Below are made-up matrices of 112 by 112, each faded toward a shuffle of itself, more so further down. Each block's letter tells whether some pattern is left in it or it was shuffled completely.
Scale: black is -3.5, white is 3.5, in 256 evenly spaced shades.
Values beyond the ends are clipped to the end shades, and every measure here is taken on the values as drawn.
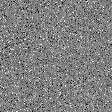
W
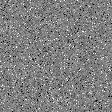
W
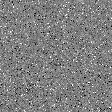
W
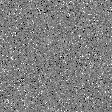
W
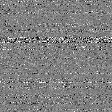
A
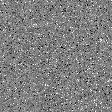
W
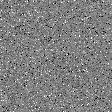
W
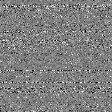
A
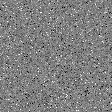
W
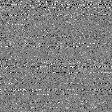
A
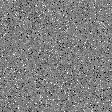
W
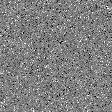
W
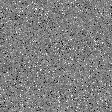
W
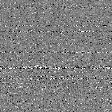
A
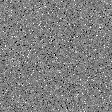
W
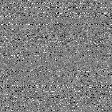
A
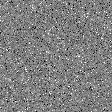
W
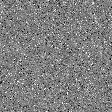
W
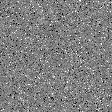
W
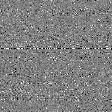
A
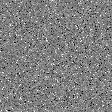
W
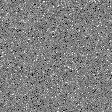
W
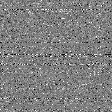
A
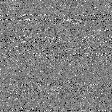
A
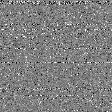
A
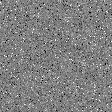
W
